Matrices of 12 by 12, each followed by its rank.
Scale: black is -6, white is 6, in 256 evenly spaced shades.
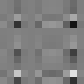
one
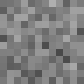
full rank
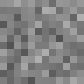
full rank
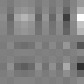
one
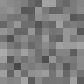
full rank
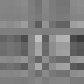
one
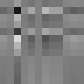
one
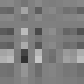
one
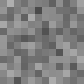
full rank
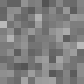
full rank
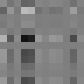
one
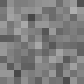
full rank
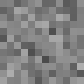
full rank
